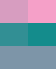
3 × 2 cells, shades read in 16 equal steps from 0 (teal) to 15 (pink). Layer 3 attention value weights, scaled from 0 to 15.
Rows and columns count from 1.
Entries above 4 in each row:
2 0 2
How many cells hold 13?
1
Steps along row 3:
same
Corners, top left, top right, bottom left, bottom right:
13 15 7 7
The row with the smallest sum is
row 2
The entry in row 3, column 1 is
7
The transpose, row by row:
13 2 7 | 15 0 7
